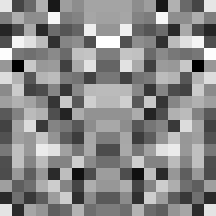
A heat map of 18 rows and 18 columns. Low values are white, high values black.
Grain: fine. Seam: none. Mirror symmetry: left to right. Calmest part: centre. Slope: none.
